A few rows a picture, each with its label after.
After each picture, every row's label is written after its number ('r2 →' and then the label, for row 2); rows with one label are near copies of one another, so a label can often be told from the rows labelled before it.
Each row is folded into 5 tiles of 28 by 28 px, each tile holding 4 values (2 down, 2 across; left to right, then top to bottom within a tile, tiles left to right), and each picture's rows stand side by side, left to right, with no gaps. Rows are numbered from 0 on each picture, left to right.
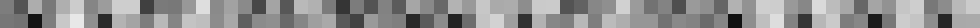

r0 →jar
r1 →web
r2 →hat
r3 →jar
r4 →web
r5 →jar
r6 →jar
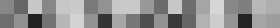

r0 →jar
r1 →jar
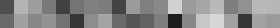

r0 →hat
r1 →jar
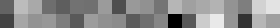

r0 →hat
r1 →jar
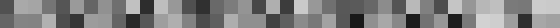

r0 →hat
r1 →hat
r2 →hat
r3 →jar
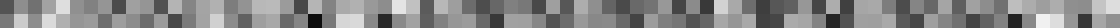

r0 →web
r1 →jar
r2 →jar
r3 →hat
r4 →hat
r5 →hat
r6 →hat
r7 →jar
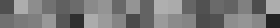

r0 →hat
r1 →hat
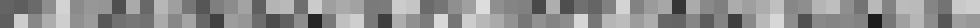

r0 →web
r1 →hat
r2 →jar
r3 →web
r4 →web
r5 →jar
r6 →jar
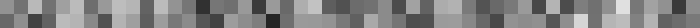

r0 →jar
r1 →hat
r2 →hat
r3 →hat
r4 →web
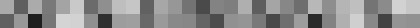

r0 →jar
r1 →hat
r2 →jar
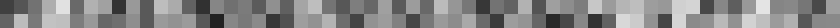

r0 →web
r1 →hat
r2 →hat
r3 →hat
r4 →jar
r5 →web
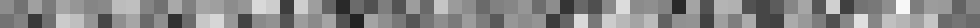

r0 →jar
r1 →jar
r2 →hat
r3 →hat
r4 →web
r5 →hat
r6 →web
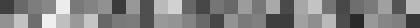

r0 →web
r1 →hat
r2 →hat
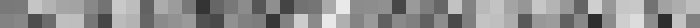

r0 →jar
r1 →hat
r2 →web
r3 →jar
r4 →jar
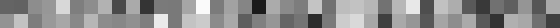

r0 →web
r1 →web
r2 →jar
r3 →hat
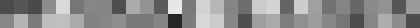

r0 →web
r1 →jar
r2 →hat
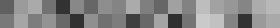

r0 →hat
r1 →jar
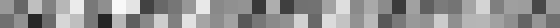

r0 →jar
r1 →web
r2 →web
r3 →web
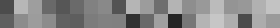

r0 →hat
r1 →jar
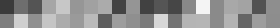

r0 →web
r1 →web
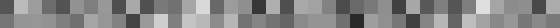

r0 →hat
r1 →web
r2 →hat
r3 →web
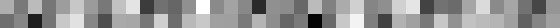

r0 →jar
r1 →web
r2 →jar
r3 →web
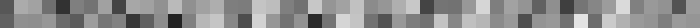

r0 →hat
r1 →jar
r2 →jar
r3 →web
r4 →web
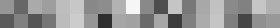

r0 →jar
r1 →jar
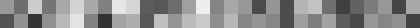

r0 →jar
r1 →web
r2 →hat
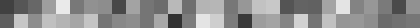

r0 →web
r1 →jar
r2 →web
